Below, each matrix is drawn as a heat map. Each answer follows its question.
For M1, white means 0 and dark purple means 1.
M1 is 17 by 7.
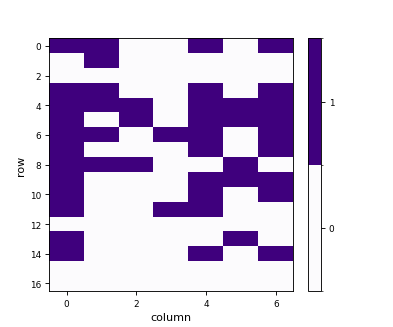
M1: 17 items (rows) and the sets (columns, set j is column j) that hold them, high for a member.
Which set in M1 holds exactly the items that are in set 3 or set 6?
4
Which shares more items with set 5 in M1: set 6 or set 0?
set 0
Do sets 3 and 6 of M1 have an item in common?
yes
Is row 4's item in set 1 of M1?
yes
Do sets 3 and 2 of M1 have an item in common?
no
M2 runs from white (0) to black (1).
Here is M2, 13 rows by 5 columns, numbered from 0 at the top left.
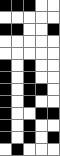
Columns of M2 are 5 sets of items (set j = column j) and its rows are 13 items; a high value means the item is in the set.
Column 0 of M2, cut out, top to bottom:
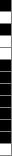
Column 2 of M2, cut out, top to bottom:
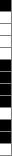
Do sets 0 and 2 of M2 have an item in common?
yes
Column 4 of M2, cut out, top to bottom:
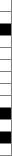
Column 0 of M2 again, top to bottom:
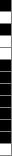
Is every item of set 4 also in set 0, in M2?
yes
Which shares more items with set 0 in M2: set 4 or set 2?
set 2
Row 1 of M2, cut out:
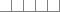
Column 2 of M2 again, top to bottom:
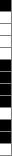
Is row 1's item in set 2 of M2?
no
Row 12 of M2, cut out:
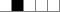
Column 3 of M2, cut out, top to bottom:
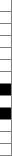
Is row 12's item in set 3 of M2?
no
